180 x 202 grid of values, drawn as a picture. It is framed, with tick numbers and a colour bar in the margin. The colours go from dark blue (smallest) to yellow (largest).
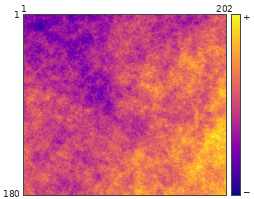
Ninth with the highest average: bottom right. Mirror symmetry: none. Histogram: bell-shaped. Slope: up to the bottom right. Stripes: none. Average level on the scale: 50%. Ninth with the lowest average: top left.
